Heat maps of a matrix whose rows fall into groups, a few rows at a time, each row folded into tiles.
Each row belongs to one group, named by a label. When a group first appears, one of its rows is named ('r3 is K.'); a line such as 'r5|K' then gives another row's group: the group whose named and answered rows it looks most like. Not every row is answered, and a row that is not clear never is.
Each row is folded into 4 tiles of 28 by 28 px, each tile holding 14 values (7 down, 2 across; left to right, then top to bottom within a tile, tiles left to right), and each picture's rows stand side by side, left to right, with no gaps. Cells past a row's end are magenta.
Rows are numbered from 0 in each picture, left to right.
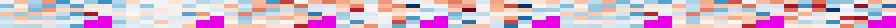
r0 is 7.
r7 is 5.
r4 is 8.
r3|8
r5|7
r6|5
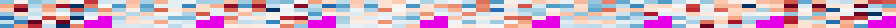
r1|7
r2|5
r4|5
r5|7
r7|5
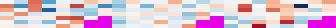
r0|5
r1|7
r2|8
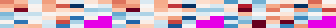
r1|8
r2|8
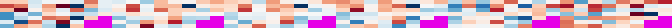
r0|8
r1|8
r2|8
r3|8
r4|7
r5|5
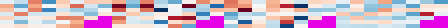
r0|5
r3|7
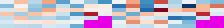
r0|7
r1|7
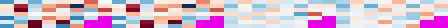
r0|8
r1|8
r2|7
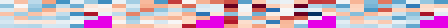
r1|5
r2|5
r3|7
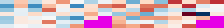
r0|7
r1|5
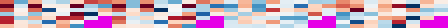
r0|5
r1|5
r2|7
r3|8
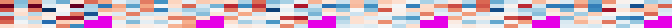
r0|5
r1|5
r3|7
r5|7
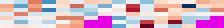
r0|5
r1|8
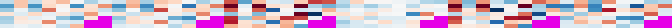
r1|7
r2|5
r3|7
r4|5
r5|7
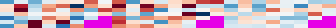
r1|5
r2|7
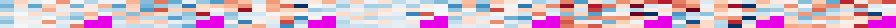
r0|7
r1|7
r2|8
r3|7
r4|7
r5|5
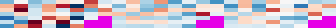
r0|8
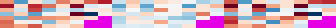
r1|7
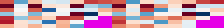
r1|5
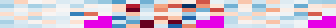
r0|7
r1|8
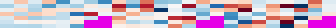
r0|7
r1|5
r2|8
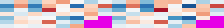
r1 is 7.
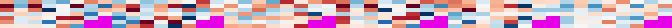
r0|5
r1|8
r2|5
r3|5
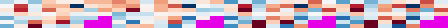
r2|8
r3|8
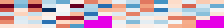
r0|5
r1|5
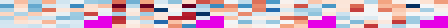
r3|8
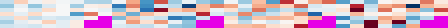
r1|7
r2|5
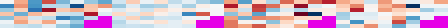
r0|7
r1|7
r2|5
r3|8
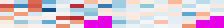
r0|5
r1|7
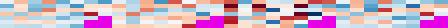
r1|5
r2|5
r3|7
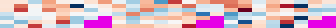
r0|8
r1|5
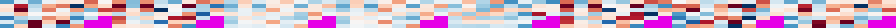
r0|8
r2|7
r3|7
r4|7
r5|5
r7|8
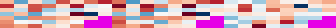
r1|5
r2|8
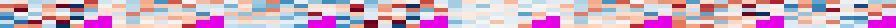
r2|7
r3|8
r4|7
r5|5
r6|5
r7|7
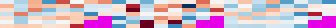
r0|5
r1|8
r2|7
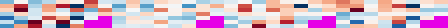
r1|7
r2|8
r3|8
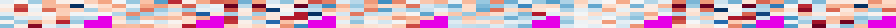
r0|8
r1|5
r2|5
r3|5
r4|7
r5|7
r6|5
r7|8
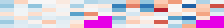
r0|7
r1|7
